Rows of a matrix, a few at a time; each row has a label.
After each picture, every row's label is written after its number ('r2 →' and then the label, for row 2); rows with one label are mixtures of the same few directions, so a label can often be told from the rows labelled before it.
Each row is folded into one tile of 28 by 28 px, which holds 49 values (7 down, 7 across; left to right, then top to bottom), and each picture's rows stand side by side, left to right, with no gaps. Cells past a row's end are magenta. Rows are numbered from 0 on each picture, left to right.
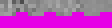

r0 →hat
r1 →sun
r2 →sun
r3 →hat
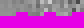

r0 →hat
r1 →hat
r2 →hat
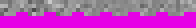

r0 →sun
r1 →sun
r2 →sun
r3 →sun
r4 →sun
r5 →sun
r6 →hat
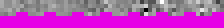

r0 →sun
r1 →hat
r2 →hat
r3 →sun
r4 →hat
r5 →sun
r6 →sun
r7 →sun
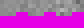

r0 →hat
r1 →sun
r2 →sun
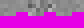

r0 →sun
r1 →sun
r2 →sun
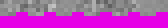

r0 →hat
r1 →hat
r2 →hat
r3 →hat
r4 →sun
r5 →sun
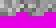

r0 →sun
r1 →sun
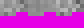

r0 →sun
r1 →hat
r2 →sun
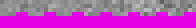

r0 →hat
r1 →hat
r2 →sun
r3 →sun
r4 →hat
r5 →sun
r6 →sun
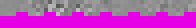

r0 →hat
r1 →hat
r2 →sun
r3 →sun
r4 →sun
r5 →hat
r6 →hat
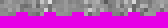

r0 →hat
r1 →hat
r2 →hat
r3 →sun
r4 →hat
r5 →sun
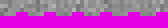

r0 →sun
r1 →hat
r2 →hat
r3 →sun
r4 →hat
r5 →hat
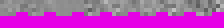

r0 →hat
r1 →sun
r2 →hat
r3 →sun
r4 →sun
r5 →sun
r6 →sun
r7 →sun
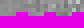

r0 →hat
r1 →hat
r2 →hat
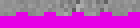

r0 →sun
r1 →sun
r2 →hat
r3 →hat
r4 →hat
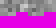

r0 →hat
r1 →sun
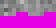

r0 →sun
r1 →hat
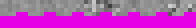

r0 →hat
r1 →hat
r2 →sun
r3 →hat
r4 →sun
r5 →sun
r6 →sun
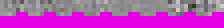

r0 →hat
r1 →hat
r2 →sun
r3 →hat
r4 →hat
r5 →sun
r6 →hat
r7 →hat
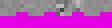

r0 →sun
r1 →sun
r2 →sun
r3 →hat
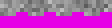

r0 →sun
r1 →sun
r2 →sun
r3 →sun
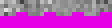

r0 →sun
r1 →hat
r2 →sun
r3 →hat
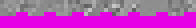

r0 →hat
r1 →sun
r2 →hat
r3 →sun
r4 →sun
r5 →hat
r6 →sun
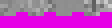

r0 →sun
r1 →sun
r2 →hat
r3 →hat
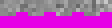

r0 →hat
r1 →sun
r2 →sun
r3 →hat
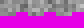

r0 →hat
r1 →sun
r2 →hat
